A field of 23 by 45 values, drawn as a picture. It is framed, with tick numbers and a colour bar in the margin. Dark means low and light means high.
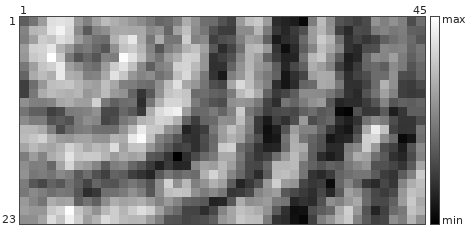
Average level on the scale: 50%. Mirror symmetry: none. Ninth with the highest average: top left. Rings: centred on the top left.
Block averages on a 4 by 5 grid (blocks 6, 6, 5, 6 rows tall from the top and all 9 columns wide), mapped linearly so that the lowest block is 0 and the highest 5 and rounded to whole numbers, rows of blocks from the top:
54311 / 44310 / 53212 / 33212
